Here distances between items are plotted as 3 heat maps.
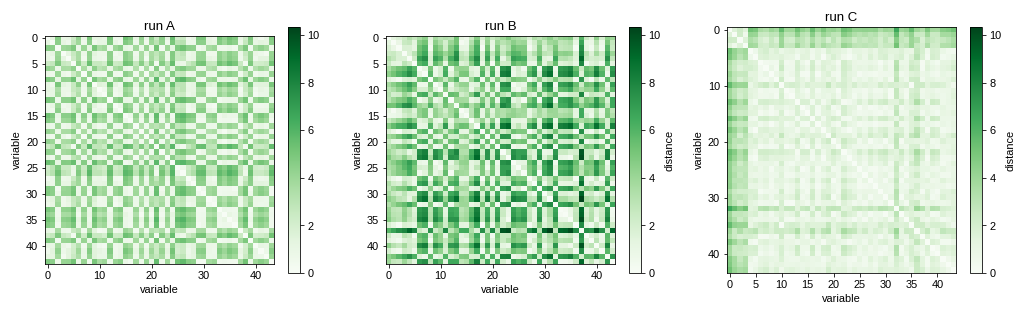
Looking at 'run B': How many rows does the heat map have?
44
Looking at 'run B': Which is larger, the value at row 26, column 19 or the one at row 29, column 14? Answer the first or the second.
the second
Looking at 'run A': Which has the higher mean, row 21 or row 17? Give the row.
21
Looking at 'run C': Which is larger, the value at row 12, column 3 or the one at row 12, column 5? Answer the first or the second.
the first
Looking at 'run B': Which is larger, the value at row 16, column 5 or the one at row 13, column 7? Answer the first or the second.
the first
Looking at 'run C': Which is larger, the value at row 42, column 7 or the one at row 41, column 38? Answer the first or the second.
the first
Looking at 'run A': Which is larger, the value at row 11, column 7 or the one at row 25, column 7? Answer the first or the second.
the second
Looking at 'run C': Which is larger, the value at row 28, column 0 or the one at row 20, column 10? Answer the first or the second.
the first
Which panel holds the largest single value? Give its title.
run B
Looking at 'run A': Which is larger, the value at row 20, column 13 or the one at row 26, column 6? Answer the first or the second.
the second
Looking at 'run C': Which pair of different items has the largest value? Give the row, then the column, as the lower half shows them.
32, 0
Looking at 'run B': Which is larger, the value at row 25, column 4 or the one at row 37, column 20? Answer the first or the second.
the second
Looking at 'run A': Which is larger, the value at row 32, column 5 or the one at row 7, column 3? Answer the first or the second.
the first
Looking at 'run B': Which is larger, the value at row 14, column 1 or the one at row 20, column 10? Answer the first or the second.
the second
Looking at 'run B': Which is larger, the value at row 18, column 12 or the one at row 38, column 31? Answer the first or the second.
the first
